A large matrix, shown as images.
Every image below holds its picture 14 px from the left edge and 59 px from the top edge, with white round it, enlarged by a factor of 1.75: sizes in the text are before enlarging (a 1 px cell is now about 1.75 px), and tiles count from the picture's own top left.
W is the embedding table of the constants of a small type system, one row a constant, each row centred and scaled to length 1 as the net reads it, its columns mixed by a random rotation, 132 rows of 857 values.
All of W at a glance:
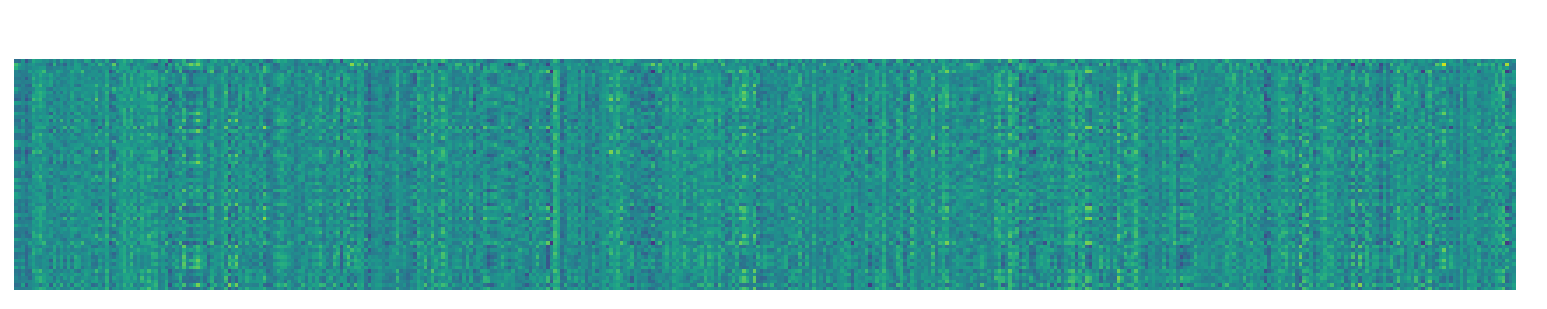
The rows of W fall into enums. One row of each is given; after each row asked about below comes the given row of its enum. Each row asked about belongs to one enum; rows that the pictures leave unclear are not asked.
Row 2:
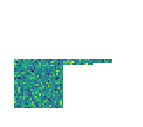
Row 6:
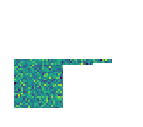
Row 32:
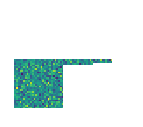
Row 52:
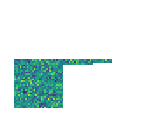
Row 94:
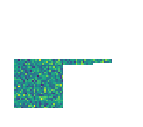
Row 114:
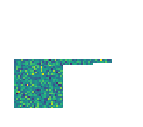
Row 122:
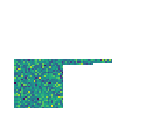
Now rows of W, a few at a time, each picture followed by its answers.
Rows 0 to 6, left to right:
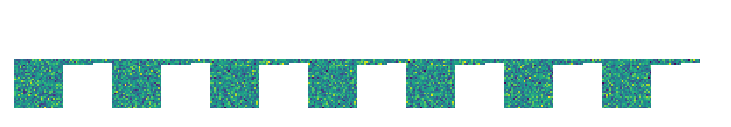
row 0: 52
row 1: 114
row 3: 2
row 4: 2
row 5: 122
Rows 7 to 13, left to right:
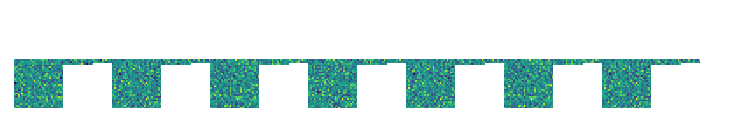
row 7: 6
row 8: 32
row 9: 94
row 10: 52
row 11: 32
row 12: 94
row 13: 32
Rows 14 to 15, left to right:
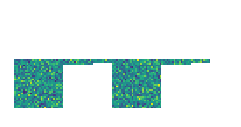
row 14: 52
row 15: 94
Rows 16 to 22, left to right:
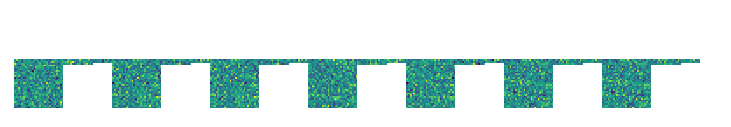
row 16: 2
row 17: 122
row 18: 122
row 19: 94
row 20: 6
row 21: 52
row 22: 52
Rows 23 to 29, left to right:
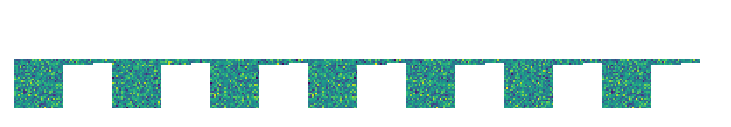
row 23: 52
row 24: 2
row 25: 6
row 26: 6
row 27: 52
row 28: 32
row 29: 52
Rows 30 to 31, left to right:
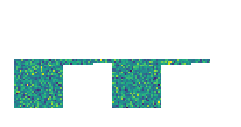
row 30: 114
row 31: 2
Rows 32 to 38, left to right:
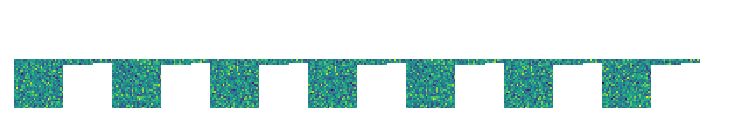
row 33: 94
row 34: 114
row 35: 114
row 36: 94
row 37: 114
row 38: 122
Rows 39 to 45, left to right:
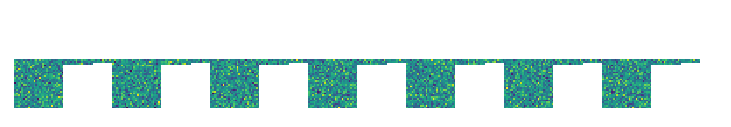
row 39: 122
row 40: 2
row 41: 114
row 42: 52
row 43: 94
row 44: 32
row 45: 52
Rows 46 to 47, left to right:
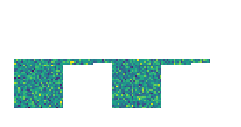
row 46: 2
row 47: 94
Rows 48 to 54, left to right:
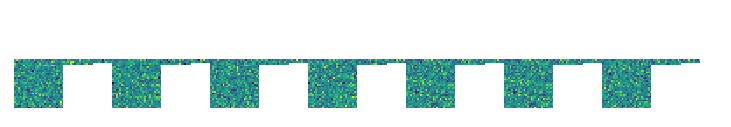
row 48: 2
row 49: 6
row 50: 114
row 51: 122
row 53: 52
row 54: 32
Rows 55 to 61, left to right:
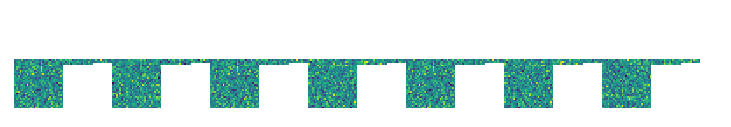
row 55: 114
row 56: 6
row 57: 114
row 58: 2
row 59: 114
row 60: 2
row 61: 94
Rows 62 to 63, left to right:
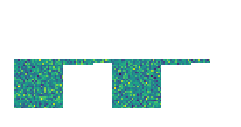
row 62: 94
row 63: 32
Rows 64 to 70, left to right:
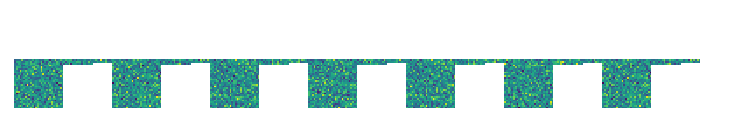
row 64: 114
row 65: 122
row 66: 94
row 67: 52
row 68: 94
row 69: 2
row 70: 122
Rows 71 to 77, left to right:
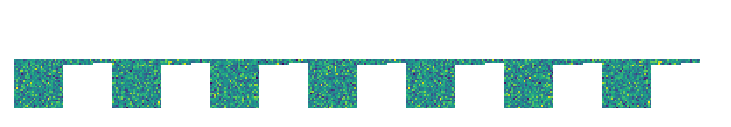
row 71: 32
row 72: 2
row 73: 6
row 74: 114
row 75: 32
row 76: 122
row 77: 2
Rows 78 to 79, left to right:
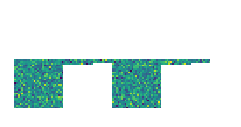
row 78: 6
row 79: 2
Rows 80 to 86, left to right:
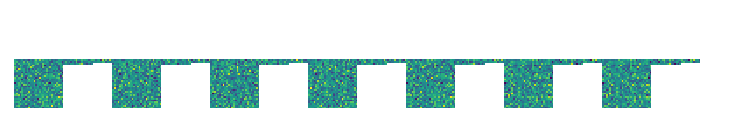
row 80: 122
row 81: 32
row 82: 114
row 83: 32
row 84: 122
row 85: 6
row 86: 6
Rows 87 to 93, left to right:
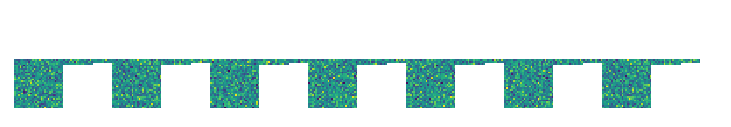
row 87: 52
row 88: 94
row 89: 2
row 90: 122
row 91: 122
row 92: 32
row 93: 94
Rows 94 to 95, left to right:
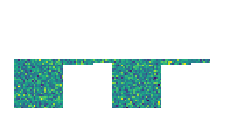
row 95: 2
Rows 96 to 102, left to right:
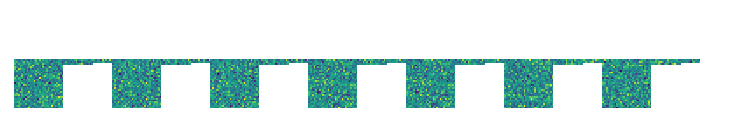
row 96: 122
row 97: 32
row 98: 32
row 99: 52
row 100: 52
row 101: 94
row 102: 2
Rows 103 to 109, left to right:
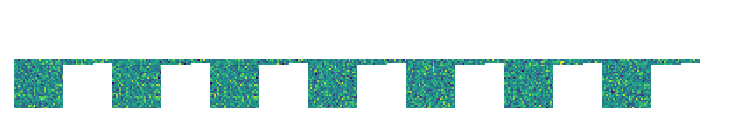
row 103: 94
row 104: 6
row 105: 6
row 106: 32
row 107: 114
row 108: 2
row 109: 52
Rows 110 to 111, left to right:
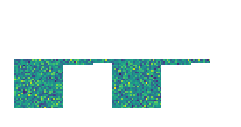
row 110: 52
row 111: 32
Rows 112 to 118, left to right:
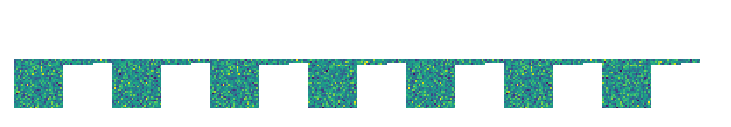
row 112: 114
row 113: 32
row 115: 2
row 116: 32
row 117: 114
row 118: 2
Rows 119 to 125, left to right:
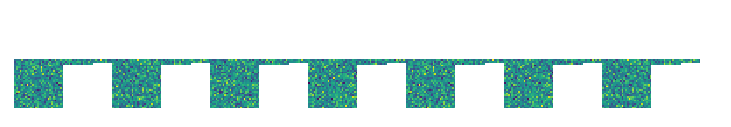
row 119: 114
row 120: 94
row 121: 52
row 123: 114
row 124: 122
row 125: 94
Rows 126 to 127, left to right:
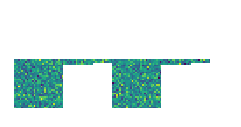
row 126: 94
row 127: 6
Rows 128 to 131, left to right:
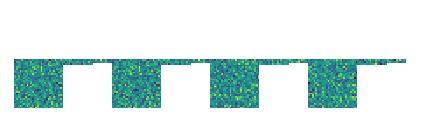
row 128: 114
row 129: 114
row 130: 94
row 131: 6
